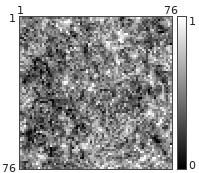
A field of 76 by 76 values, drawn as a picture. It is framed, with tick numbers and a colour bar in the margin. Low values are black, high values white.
Mirror symmetry: none. Odd rows or columns: none. Histogram: bell-shaped. Stripes: none.
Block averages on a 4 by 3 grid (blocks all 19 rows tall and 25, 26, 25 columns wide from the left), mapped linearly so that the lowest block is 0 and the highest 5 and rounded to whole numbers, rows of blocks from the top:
3 5 3
0 4 3
0 2 4
1 5 5
